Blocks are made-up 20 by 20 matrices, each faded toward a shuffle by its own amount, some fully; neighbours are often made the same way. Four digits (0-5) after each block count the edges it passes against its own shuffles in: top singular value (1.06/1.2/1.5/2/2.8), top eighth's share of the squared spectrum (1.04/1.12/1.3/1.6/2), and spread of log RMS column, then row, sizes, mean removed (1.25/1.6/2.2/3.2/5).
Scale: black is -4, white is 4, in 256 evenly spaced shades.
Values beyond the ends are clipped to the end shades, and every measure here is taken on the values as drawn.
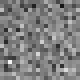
0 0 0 0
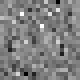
0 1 0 0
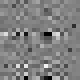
3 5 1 2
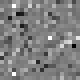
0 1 0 0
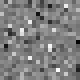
0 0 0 0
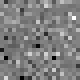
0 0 0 0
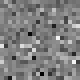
0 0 0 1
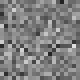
2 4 0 2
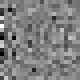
3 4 2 0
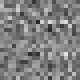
3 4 0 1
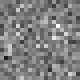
1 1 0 0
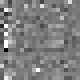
3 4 1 0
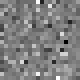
0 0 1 0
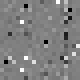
1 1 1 0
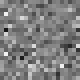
0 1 0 0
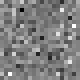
1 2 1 0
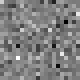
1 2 0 0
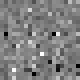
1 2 1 1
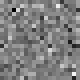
0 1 0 0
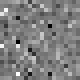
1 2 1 0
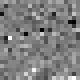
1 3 0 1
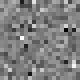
1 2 1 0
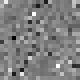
0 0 0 0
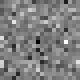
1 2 0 0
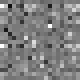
3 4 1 1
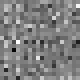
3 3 1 1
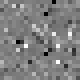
0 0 0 0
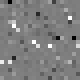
0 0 0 0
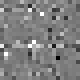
3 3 1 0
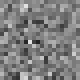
2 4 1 2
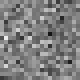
2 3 0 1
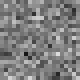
2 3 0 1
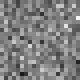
0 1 0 0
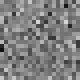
1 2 0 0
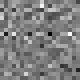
3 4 1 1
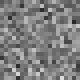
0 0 0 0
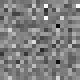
2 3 1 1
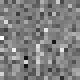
1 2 1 0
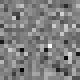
0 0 0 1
